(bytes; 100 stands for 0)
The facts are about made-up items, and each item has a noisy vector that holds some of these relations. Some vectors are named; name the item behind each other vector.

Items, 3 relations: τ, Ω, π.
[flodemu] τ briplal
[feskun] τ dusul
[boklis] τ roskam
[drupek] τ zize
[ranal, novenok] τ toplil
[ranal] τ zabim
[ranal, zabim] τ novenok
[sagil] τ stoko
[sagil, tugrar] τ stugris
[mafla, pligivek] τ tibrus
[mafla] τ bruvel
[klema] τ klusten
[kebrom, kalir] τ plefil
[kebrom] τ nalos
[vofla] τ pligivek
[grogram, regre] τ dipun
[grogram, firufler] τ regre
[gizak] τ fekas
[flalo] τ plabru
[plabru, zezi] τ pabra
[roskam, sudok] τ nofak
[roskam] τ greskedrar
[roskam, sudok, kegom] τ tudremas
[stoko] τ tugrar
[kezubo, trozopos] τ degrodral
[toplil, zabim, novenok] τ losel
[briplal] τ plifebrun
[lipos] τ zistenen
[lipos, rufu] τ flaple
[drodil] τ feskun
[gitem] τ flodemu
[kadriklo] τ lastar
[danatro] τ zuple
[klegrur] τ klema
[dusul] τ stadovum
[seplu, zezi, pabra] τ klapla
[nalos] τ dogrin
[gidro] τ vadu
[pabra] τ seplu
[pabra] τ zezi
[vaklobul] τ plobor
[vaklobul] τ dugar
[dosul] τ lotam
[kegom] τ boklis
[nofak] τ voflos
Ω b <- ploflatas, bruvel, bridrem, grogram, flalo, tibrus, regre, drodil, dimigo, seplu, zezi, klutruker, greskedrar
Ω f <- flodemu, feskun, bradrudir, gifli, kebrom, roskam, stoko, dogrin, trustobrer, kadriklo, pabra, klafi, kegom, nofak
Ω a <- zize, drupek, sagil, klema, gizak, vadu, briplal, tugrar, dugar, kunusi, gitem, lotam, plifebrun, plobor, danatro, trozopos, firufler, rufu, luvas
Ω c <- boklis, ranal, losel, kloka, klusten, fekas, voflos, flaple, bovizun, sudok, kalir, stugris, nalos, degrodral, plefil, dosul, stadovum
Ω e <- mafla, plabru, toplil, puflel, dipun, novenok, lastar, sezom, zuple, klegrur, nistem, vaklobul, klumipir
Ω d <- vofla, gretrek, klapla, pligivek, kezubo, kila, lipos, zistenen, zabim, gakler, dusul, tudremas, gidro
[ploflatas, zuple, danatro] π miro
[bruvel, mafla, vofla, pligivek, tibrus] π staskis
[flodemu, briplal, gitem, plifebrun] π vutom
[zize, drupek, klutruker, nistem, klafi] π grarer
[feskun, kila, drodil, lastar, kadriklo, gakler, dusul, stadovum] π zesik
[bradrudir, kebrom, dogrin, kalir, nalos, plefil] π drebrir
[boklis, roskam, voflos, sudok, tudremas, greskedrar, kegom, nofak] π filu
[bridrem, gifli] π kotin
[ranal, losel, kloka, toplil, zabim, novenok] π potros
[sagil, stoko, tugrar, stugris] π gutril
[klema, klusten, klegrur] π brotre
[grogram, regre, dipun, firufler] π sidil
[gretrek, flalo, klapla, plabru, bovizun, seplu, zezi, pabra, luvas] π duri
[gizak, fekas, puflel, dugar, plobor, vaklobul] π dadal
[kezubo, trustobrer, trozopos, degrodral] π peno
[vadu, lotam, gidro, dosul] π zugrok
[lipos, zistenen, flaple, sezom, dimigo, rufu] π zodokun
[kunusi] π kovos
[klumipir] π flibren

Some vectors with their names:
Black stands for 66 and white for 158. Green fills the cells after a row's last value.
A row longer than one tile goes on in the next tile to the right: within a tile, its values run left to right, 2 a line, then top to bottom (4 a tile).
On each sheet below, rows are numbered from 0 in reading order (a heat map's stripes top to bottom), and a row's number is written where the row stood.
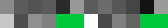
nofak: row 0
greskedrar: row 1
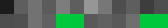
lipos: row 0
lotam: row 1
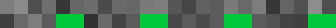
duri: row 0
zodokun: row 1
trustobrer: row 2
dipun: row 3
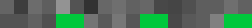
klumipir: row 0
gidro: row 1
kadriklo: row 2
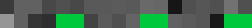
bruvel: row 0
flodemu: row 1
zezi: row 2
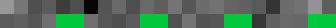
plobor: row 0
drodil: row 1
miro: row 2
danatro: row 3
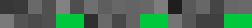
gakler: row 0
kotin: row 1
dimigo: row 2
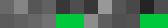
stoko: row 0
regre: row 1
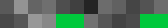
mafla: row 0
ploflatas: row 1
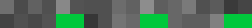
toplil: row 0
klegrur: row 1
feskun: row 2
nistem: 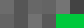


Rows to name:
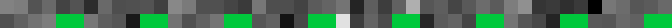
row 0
kunusi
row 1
seplu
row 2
lastar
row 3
losel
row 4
tudremas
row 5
pabra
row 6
klapla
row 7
grogram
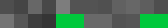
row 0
zistenen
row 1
nalos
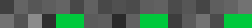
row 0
gretrek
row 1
stadovum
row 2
bovizun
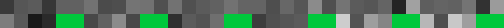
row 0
tibrus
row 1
luvas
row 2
tugrar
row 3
novenok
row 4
boklis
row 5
kegom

